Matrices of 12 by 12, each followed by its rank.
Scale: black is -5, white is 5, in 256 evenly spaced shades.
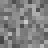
full rank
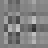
one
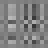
one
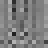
two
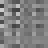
two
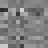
two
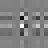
one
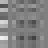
one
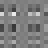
one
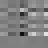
one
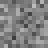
full rank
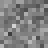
full rank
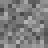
full rank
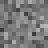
full rank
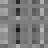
one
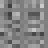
two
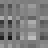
one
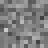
full rank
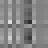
one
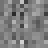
two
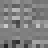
two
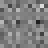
two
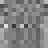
two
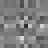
two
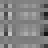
one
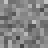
full rank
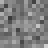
full rank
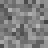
full rank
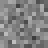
full rank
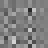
two
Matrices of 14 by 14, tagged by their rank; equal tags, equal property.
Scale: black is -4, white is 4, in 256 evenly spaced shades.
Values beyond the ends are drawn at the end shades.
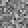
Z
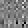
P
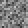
Z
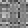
P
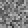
Z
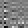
P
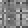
P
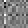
P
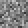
Z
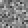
Z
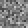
Z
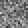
Z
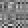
P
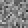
Z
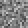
Z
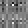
P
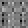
P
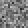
Z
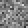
Z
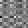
P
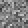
Z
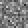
Z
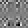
P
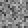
Z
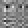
P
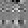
P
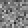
Z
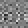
P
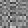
P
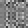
P
